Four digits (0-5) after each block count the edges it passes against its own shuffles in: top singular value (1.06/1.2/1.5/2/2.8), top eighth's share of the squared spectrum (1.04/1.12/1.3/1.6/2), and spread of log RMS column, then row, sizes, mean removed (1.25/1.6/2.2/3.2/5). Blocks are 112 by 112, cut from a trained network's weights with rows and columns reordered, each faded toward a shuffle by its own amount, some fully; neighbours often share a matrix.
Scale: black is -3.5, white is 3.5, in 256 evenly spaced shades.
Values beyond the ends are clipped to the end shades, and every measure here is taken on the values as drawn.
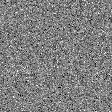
0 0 0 0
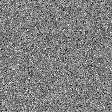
0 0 0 0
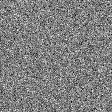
1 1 0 0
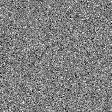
2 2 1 0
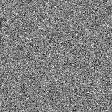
2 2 0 0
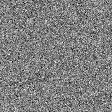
2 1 0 0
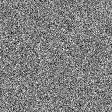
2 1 0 0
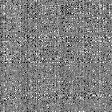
3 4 1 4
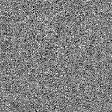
3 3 2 1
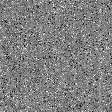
1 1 0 0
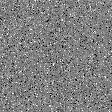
0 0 0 0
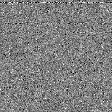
3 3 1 2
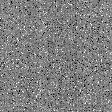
2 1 0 1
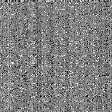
3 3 1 3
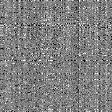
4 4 1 4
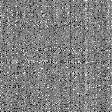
3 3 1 3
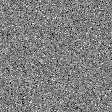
0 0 0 0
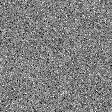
1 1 0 0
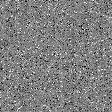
1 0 0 0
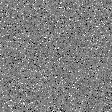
0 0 0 0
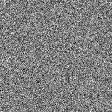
3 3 0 0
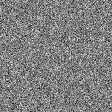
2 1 0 0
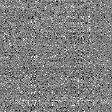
3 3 3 1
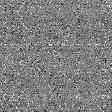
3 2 2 0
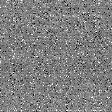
2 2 2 0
